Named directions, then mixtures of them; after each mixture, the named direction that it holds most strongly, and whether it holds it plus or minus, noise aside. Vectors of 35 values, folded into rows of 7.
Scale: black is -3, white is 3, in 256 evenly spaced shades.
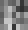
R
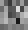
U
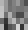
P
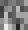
P, minus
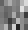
R, minus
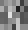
U, minus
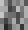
P, plus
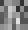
U, minus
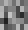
P, plus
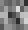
U, plus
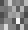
U, minus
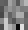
P, minus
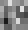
U, minus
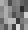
R, plus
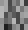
P, plus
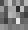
U, minus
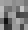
P, plus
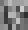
U, minus
